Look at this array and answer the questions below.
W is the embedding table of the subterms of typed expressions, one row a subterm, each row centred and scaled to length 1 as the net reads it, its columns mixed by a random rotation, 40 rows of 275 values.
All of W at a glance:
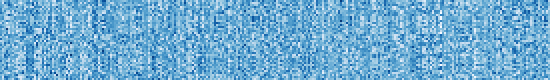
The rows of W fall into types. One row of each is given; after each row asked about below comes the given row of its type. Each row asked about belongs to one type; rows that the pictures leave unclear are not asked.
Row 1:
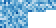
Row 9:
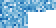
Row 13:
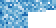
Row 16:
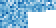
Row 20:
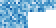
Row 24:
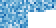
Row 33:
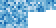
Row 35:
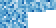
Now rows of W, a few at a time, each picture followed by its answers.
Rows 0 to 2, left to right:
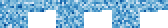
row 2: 35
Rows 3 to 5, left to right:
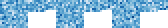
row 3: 9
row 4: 24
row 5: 13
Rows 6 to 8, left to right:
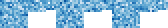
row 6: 13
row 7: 35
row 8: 9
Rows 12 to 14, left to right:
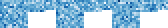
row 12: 9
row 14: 16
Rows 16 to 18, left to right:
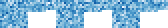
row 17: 1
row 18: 20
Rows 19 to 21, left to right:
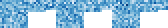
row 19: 24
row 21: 1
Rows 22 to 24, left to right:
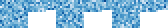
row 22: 13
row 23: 35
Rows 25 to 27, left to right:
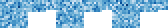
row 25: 16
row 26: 33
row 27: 1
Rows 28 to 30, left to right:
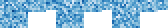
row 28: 33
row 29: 33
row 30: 13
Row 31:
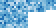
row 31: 33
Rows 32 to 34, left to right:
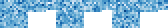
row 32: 16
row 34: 33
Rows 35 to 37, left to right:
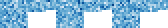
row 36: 24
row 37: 9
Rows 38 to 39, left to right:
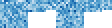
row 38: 1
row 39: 16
